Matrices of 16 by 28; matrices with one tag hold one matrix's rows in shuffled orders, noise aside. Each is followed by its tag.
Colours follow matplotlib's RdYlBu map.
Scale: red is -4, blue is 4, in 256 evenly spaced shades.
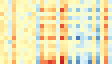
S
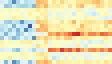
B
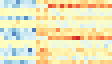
B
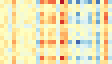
S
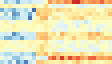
B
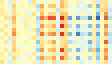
S
